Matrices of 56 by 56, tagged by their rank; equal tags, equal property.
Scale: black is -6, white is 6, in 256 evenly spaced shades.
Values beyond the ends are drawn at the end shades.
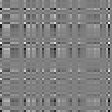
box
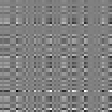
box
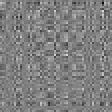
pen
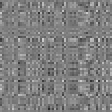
pen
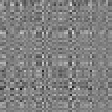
pen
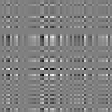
box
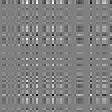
box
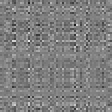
pen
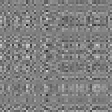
pen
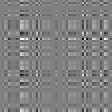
box
